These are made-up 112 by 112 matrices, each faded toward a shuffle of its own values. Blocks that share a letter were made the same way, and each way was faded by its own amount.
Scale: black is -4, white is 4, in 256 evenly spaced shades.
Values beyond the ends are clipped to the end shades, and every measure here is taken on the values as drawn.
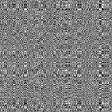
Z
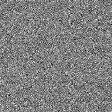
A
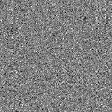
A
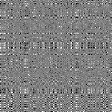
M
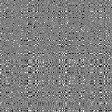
M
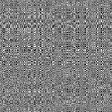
Z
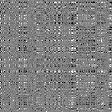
M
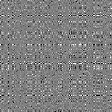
M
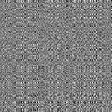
Z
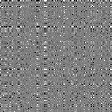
M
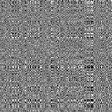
Z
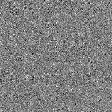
A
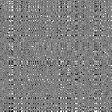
M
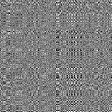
Z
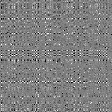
M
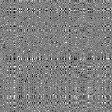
M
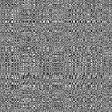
Z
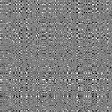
M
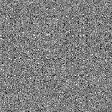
A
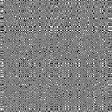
M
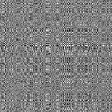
Z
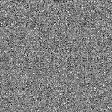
A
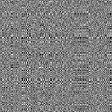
Z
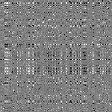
M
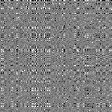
M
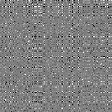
M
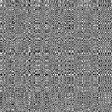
Z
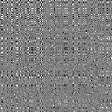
M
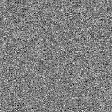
A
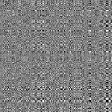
Z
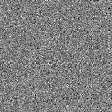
A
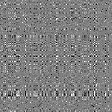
M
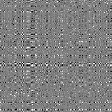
M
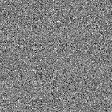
A
